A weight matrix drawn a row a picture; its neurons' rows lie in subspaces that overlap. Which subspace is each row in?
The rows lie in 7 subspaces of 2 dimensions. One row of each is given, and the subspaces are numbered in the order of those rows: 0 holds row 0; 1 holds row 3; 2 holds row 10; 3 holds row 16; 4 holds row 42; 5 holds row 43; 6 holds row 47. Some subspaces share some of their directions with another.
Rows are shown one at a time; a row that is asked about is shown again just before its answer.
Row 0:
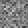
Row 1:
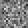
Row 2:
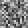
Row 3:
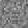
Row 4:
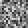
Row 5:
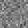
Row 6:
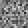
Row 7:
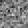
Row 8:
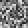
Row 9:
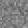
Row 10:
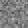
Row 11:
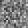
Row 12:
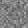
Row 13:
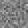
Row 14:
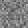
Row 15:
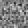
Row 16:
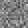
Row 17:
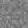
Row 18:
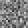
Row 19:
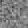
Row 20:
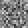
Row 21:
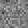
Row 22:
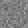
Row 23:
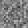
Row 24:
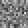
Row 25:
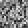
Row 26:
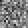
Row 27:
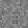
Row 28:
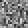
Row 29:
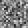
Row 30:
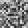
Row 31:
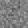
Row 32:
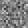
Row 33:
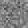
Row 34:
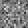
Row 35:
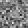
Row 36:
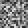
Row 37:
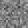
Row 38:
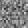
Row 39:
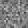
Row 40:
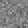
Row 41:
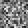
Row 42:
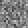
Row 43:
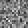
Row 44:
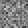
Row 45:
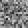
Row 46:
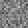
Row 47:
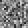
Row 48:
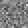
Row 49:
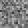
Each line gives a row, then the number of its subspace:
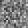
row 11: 4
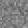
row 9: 1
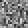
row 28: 0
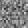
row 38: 1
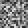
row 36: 0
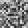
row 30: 4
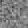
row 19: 4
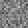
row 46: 3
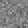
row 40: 0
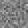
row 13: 2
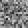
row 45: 2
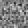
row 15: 1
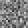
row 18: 5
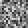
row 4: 4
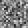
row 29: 6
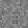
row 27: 1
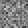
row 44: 0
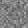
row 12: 6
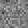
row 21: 6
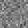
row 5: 3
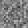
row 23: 6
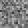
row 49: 2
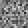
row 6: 1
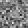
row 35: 6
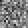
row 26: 4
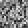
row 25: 6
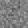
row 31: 5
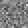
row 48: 5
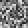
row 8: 6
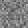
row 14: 3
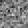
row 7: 4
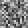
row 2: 1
